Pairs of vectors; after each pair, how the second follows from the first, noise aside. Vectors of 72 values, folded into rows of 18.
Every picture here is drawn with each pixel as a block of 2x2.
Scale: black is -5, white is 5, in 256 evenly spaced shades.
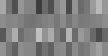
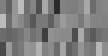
shuffled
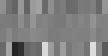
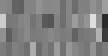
shuffled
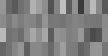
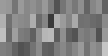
shuffled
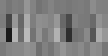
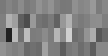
sign-scrambled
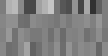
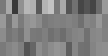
sign-scrambled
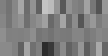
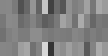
sign-scrambled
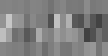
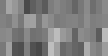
wrapped around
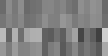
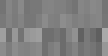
shrunk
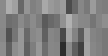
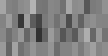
shuffled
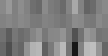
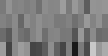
sign-scrambled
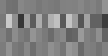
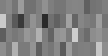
shuffled
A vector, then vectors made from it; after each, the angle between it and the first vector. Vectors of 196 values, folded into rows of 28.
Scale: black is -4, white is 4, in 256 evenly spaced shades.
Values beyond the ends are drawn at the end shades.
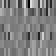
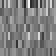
nearly opposite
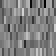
partly opposed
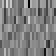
partly aligned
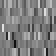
partly opposed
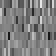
partly aligned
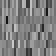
partly aligned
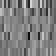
nearly parallel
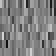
partly aligned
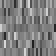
partly opposed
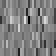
orthogonal
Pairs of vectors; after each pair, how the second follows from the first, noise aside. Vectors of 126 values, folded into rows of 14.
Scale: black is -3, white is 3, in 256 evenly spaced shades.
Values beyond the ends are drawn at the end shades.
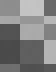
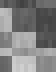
reversed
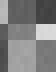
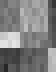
reversed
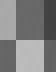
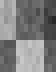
copied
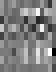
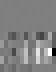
partly zeroed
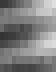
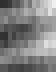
copied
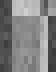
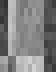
reversed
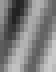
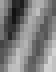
copied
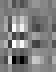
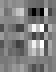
reversed
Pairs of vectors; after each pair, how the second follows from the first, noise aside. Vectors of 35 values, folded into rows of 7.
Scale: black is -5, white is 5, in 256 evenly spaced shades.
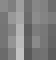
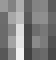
scaled up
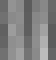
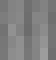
shrunk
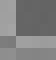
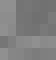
shrunk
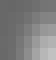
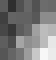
scaled up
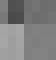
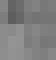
shrunk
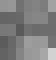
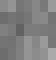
shrunk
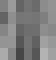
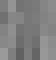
shrunk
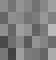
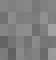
shrunk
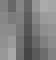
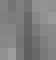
shrunk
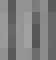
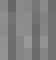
shrunk
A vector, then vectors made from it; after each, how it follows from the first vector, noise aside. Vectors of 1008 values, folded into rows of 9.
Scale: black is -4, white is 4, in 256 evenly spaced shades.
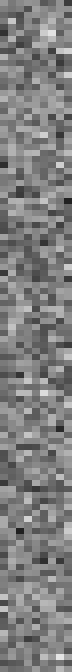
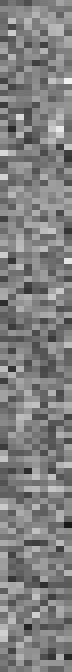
wrapped around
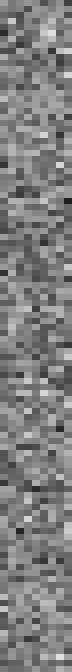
copied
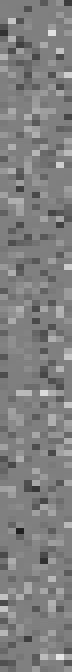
partly zeroed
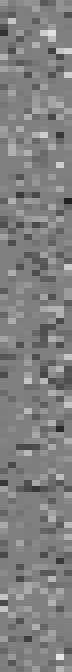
partly zeroed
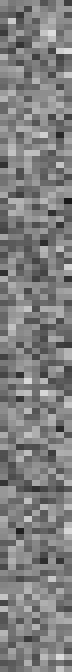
copied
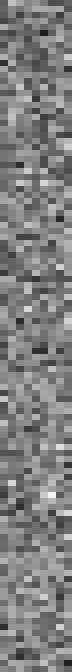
wrapped around
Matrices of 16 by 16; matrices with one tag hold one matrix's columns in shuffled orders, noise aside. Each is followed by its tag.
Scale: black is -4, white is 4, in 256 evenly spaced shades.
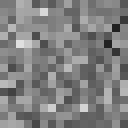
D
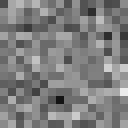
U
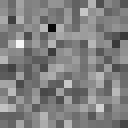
D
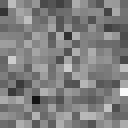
U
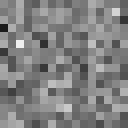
D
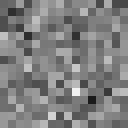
U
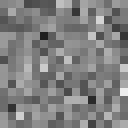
U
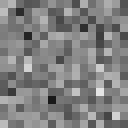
U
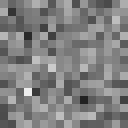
U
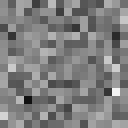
U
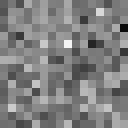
D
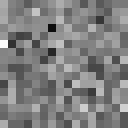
D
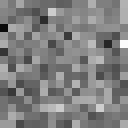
D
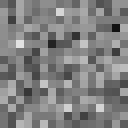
D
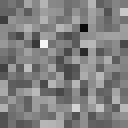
D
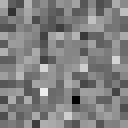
U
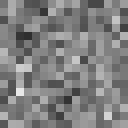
U
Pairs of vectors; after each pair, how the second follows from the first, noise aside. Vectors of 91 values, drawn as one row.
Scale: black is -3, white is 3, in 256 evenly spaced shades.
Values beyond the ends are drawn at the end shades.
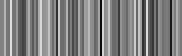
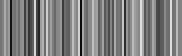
reversed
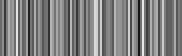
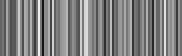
reversed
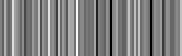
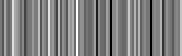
copied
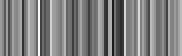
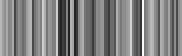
reversed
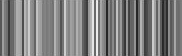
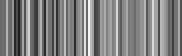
reversed
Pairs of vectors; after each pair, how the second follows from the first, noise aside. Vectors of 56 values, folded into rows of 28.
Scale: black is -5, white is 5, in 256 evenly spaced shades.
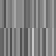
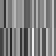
scaled up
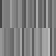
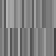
reversed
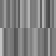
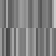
reversed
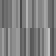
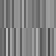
shuffled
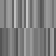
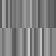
reversed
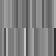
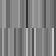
wrapped around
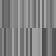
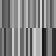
scaled up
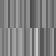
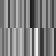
scaled up
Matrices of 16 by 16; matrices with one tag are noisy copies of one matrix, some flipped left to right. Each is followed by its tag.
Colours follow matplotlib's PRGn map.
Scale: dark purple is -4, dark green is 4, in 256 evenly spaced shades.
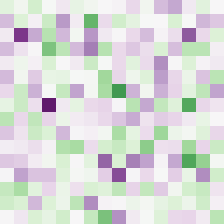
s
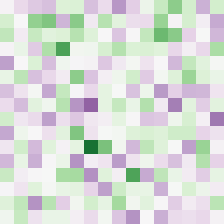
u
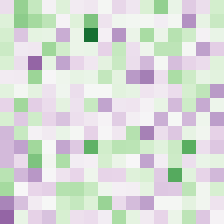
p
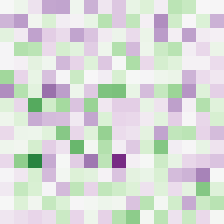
s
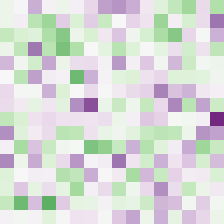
u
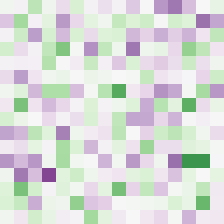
s
